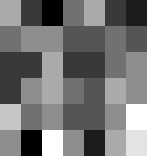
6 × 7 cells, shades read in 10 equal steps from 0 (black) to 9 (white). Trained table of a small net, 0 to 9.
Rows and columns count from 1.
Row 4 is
2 5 6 4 3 6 5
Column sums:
26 18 31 21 18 27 31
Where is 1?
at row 1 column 7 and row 6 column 5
